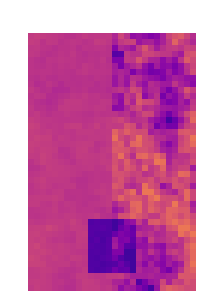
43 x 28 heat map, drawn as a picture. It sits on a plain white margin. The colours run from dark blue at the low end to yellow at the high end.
Ninth with the lowest average: bottom middle. Grain: blotchy. Stripes: none. Odd patch: lower, in the bottom middle. Seam: vertical, 50% of the way across, the left part calmer.
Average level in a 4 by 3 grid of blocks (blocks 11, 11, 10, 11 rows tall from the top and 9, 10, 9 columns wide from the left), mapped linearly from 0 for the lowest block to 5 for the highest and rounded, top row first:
332 | 443 | 445 | 403
